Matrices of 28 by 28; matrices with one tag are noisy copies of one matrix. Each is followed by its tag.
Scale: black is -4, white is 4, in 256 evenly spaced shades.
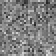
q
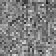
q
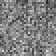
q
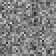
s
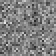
s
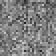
q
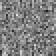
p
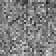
q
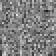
p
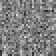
p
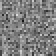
p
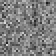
s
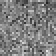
q
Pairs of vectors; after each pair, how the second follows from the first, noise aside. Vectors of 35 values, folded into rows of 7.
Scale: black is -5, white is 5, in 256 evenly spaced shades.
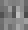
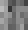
wrapped around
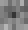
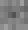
shrunk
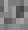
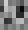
scaled up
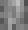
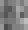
wrapped around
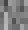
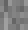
shrunk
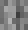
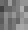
wrapped around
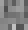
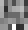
scaled up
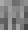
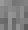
shrunk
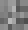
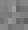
shrunk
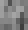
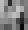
scaled up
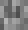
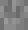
shrunk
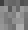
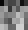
scaled up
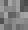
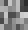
scaled up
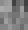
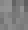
shrunk
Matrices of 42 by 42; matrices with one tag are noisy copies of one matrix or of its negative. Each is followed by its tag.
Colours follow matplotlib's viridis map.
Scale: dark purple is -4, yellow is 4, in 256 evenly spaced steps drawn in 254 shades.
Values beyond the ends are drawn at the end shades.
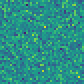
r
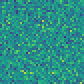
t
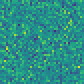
r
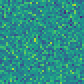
r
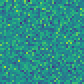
t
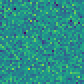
r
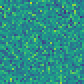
r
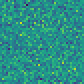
t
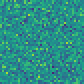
t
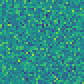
t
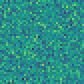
r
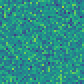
r
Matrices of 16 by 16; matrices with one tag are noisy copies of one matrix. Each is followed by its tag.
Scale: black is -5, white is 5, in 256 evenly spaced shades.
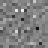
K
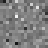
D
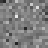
D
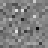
K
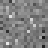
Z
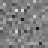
K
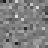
D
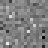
Z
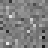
Z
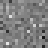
Z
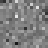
D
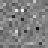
K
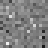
Z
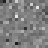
D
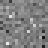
Z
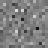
K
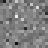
D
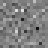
K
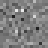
K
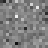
D
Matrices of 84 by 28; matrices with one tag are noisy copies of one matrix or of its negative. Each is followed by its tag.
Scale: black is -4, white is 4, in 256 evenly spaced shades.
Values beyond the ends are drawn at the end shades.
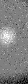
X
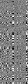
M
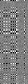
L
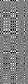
L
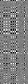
L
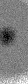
X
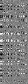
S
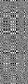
L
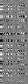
S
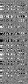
S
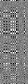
L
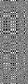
L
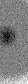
X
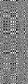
L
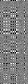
L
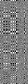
L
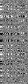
S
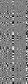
M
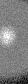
X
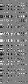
S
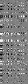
S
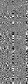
M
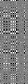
L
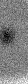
X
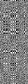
L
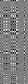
L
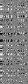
S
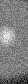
X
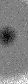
X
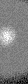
X
